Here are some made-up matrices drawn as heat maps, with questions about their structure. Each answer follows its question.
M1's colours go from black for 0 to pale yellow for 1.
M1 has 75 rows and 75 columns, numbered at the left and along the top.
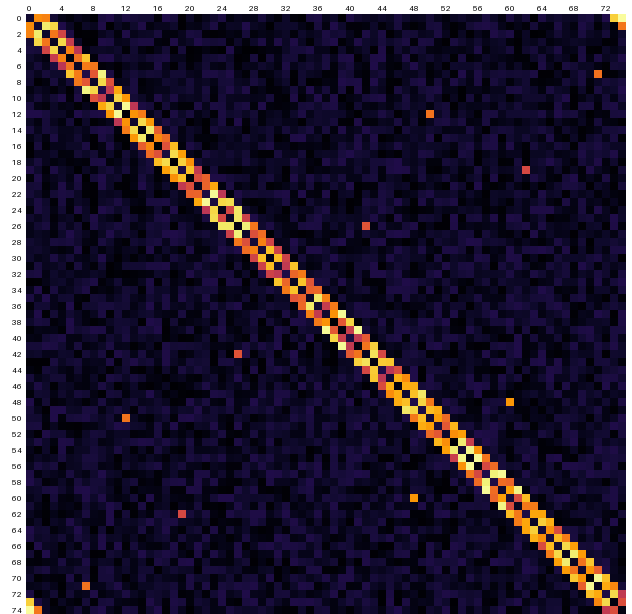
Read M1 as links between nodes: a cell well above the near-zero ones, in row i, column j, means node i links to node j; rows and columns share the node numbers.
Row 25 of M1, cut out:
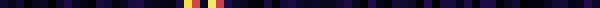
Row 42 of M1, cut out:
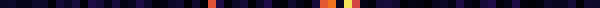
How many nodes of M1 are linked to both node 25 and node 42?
1
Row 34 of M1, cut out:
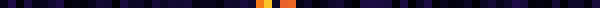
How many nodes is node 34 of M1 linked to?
4
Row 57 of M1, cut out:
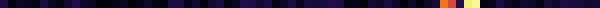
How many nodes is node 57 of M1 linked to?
4
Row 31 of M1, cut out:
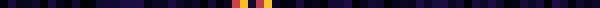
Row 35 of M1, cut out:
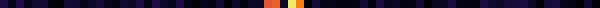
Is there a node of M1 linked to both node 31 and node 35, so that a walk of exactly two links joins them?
yes
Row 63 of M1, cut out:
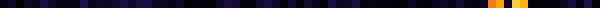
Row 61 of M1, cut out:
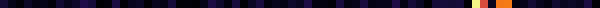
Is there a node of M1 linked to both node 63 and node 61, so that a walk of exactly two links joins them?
yes
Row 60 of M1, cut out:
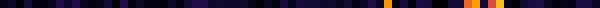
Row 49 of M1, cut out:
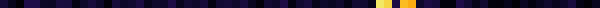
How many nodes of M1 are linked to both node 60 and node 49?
1
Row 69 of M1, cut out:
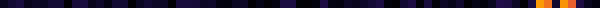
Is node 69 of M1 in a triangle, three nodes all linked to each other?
yes
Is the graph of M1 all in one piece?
yes
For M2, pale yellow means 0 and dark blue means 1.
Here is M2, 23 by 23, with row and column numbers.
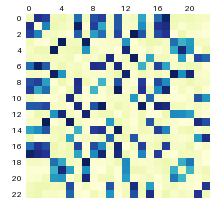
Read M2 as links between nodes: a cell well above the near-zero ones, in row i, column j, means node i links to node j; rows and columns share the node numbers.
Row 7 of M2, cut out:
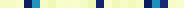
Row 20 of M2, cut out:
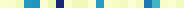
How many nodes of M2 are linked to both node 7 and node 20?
5
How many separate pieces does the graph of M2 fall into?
1
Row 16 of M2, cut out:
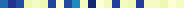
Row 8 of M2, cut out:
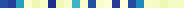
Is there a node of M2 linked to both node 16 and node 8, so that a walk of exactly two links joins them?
yes
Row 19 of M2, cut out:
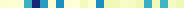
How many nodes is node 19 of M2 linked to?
7
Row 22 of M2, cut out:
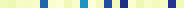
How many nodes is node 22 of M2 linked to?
5
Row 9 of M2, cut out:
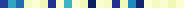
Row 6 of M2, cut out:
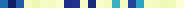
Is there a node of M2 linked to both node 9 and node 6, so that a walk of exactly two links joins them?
yes
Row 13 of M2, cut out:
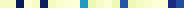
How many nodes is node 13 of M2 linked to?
6
